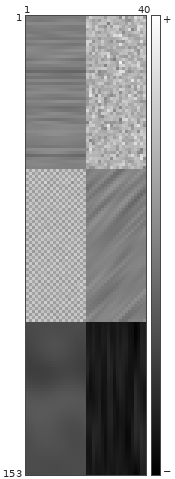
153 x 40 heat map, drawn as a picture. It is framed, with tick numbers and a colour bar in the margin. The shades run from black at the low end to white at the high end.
The table splits into 3 rows of 2 panels. Panel 1,1: middling, streaked across, faint in contrast. Panel 1,2: high, fine-grained. Panel 2,1: high, checkered. Panel 2,2: middling, slanting up to the right, faint in contrast. Panel 3,1: low, smooth, faint in contrast. Panel 3,2: very low, streaked downward, faint in contrast.
